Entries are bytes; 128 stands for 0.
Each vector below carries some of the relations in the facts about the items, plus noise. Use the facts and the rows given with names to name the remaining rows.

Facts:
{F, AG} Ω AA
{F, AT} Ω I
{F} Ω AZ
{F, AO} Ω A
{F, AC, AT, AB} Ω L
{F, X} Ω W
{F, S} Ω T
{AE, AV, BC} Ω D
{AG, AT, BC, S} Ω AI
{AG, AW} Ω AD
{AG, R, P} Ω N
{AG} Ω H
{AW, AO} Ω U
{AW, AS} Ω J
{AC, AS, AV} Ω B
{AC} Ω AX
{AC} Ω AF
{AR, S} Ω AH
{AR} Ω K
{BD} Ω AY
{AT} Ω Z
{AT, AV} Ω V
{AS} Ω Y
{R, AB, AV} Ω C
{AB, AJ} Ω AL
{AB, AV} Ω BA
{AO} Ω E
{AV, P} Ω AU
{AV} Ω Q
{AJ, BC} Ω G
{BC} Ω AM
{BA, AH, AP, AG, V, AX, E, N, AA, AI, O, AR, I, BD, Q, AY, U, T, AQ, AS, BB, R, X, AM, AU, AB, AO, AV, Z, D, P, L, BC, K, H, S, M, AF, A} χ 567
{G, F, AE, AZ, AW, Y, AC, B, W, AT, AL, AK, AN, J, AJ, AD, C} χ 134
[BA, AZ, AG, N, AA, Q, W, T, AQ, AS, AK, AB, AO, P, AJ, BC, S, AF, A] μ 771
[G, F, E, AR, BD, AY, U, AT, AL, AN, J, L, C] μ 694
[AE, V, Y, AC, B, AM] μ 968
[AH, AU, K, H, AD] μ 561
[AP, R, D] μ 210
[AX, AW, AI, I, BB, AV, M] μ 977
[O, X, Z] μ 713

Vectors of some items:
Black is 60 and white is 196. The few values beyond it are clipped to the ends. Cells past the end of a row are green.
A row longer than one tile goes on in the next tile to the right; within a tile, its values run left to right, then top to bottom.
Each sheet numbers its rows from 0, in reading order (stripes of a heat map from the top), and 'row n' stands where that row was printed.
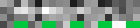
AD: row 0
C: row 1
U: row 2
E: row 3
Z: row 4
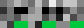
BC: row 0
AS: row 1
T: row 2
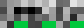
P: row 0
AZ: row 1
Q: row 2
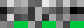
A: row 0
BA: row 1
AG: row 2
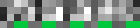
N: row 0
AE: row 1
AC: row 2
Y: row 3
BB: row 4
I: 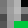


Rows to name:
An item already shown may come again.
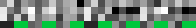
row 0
AW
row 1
Y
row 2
I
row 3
AW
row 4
S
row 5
J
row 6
AG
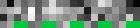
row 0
D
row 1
Y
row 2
AY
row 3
N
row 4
AR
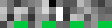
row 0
AN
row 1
AI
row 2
AC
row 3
AP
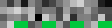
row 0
L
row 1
AT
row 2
AF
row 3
AR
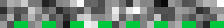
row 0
AQ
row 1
BD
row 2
AJ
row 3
O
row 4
J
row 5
AR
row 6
H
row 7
AK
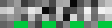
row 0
AX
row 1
AV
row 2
F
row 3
B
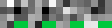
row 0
AO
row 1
AS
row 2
AU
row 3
X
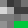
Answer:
R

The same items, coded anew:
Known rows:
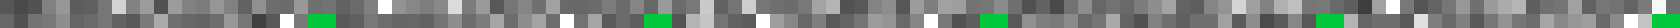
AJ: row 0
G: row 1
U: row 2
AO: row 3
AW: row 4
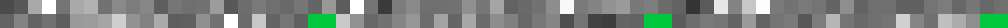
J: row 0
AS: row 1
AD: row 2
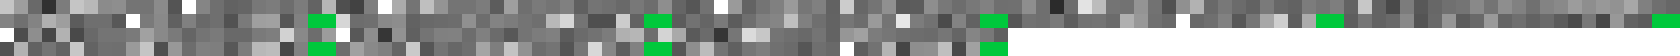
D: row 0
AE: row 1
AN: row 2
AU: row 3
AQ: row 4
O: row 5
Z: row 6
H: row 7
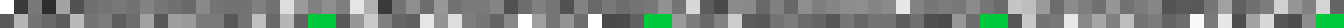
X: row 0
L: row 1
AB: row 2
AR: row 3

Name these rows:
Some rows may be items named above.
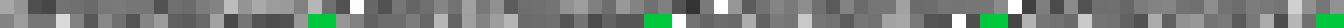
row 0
S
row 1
AF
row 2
AC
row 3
X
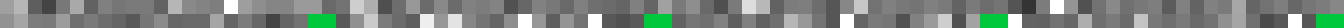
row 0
AG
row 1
L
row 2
AU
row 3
AC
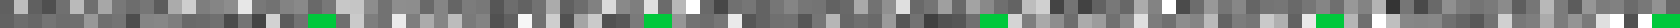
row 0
N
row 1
AR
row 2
BC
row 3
AX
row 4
AI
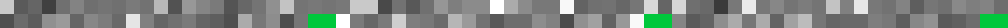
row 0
AP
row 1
AV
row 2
R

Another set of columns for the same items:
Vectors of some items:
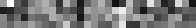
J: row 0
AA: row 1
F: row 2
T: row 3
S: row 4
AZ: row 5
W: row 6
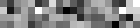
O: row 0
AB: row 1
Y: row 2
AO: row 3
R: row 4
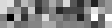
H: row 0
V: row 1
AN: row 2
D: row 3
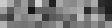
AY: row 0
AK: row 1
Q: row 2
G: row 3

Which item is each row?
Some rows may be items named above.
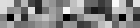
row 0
H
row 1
X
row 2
N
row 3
AC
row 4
AU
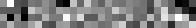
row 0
AD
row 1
AR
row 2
AI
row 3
L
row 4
AR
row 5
AX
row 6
AE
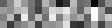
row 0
AP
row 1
AX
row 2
S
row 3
BC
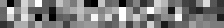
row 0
AV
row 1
AD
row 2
AS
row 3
AI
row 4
BC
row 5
AG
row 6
AJ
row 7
AN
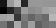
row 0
AW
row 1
AQ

